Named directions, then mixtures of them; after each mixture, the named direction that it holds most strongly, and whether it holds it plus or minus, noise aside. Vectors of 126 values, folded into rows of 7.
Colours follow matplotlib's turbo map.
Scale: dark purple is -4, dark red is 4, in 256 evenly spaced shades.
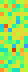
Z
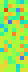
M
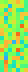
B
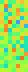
M, minus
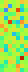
M, minus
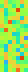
M, minus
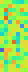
B, minus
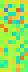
M, minus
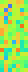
B, plus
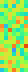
Z, minus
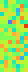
M, plus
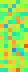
Z, minus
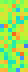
Z, plus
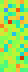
M, minus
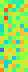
B, minus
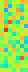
M, minus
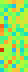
Z, minus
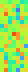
M, plus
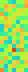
Z, plus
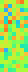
M, minus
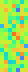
M, plus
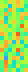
B, plus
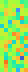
M, plus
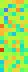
M, minus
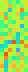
B, minus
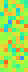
M, plus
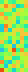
Z, plus
